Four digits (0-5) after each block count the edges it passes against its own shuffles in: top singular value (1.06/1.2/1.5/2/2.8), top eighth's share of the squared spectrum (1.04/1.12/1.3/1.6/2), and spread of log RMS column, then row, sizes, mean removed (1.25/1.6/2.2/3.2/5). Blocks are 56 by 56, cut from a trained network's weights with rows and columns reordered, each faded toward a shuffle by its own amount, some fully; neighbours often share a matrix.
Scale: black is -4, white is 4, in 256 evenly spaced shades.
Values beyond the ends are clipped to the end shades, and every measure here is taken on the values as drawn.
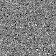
0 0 0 0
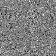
1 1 1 0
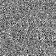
2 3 1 2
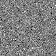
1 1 0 0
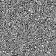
2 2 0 0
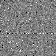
2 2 0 1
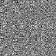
3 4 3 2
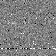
3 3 0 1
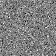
0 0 0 0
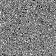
0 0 0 0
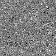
2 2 1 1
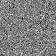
1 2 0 0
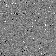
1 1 0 0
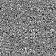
3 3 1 2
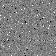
1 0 0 0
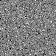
0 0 0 0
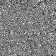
1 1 0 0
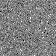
1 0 0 0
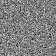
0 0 0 0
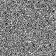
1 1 0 0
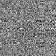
3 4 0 3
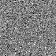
0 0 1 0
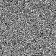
1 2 0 0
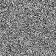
0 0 0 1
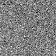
2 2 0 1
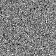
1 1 0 0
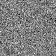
1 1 0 0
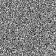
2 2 0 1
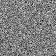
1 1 0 0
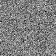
2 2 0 0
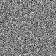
2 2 0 0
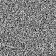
2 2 0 0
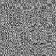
4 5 2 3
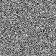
1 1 0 1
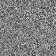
2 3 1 1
